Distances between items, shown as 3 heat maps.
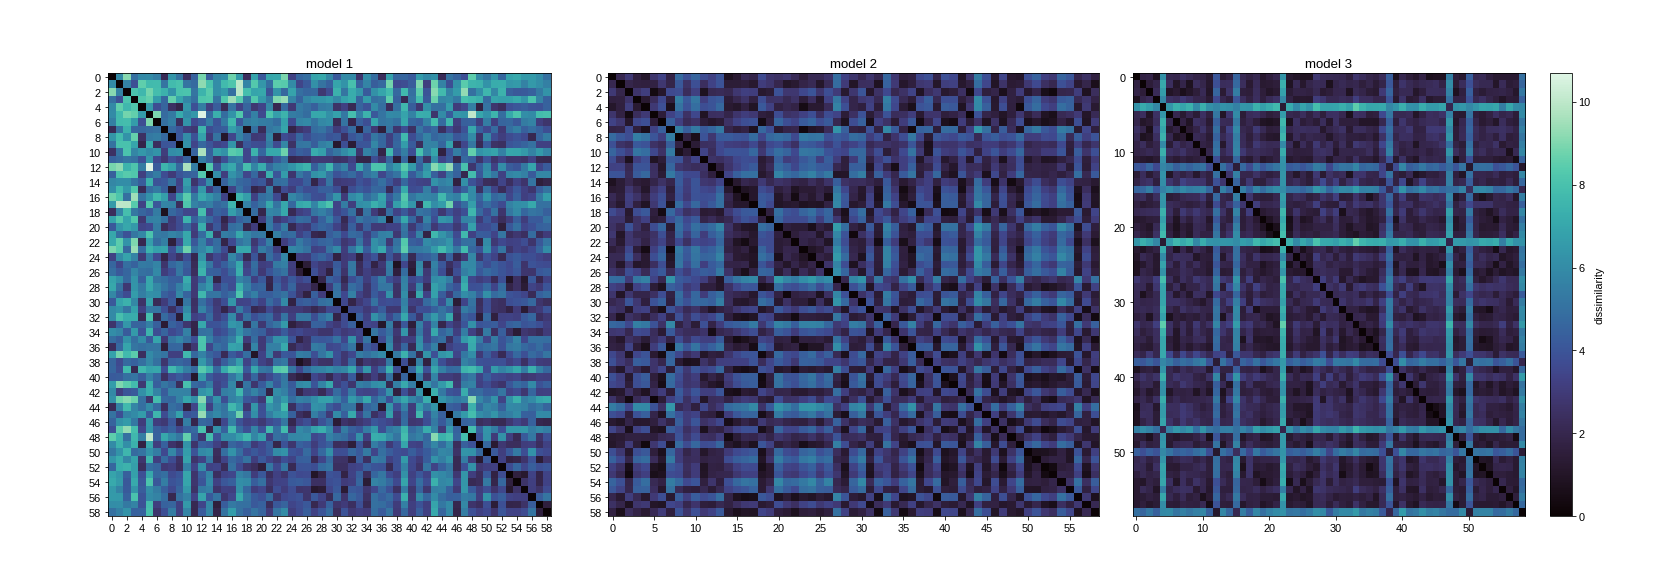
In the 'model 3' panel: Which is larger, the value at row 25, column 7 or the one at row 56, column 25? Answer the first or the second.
the first
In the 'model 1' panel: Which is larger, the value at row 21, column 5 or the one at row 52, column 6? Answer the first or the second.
the first
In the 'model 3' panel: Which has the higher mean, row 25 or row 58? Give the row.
58
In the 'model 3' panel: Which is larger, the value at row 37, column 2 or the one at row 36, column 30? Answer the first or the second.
the first
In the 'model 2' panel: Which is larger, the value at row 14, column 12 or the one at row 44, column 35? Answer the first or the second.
the second
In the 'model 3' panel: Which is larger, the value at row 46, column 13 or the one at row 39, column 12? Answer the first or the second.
the second
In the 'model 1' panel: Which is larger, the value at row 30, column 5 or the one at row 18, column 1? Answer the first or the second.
the first
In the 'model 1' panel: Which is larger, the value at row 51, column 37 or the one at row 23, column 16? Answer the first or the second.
the first
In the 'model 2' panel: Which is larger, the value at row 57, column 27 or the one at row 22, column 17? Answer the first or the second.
the first
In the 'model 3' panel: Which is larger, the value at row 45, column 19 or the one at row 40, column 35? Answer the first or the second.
the second
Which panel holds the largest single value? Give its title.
model 1
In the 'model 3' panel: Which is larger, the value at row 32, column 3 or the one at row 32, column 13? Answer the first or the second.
the first
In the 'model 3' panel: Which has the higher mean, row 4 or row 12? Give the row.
4
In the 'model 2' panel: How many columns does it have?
59
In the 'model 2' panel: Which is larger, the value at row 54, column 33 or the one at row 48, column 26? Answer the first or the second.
the first
